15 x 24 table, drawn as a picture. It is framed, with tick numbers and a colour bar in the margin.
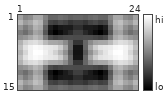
There is no overall slope. It mirrors both left to right and top to bottom. There are no lone odd cells. No single row or column stands out from its neighbours. There are no regular stripes.
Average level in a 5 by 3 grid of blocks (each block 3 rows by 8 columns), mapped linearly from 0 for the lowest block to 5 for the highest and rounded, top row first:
202 / 202 / 525 / 202 / 202
